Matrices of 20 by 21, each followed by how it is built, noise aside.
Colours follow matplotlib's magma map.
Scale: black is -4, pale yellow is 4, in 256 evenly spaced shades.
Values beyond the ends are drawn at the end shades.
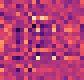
low rank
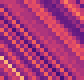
Toeplitz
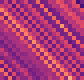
Toeplitz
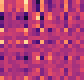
low rank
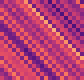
Toeplitz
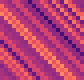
Toeplitz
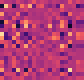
low rank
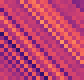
Toeplitz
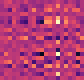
low rank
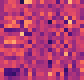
low rank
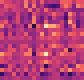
low rank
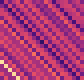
Toeplitz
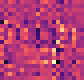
low rank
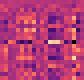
low rank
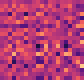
low rank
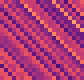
Toeplitz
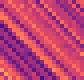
Toeplitz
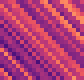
Toeplitz
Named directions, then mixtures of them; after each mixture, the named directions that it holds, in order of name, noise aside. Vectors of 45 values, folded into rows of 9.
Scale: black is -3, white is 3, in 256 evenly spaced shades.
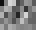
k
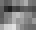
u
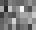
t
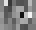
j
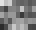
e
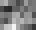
e, j, u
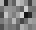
j, k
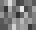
e, k, t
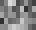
e, k, u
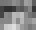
u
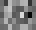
j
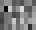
e, t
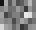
e, j, k
